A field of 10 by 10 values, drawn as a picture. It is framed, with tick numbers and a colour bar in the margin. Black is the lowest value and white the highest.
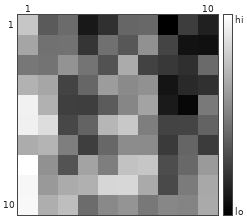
The ninth with the lowest average is the top right. Overall the values sit about 50% of the way up the scale. The bottom left is the ninth with the highest average. Stripes running up and down repeat 2 times from left to right. The field climbs toward the bottom left.
